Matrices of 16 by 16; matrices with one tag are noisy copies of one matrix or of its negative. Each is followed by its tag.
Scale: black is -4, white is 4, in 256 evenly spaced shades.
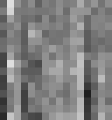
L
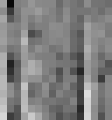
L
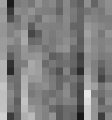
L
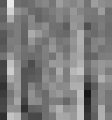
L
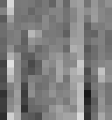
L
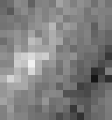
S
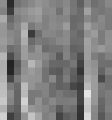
L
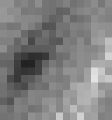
S
